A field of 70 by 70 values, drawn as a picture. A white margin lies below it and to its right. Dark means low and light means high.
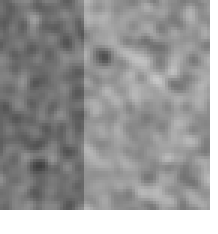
Stripes: none. Grain: blotchy. Seam: vertical, 40% of the way across, the right part higher.
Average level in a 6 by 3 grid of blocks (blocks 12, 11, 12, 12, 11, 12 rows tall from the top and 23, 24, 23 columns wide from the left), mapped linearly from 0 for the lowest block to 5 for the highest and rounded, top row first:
044 | 034 | 145 | 034 | 044 | 134
